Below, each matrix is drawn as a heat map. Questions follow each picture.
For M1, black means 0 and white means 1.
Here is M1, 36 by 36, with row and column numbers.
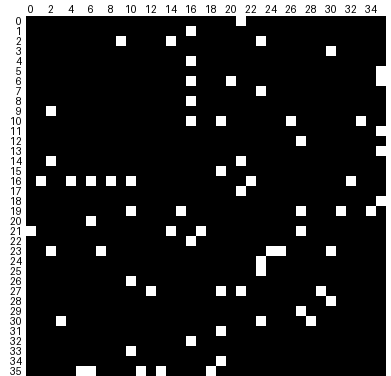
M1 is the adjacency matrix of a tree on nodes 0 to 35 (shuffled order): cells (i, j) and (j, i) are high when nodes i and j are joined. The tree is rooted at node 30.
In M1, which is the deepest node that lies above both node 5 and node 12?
27
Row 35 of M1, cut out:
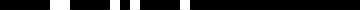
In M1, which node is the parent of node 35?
6
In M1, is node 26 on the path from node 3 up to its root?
no
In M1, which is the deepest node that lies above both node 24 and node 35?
23
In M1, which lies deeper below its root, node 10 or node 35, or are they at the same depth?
node 35
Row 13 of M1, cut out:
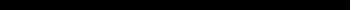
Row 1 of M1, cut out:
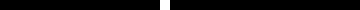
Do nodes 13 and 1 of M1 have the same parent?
no
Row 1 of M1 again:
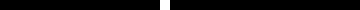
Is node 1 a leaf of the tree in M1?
yes
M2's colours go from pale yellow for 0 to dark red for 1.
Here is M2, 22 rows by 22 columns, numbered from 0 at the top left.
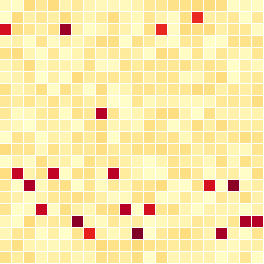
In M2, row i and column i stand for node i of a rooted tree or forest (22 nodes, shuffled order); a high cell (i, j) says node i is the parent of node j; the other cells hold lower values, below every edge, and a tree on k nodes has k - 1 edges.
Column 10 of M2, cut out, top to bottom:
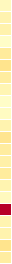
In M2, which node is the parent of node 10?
17
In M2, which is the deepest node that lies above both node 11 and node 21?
19
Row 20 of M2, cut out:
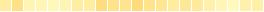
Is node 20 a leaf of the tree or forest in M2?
yes
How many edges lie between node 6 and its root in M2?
3
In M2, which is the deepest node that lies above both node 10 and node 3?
17
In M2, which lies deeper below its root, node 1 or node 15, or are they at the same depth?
node 1
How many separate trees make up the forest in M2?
2
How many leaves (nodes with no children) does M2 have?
14
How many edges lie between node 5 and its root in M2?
2
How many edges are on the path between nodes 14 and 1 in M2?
1
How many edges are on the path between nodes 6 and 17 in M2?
4
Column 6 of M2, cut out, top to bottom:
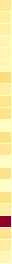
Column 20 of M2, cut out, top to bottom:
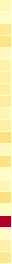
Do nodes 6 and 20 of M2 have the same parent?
yes
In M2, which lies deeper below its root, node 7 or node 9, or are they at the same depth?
node 7
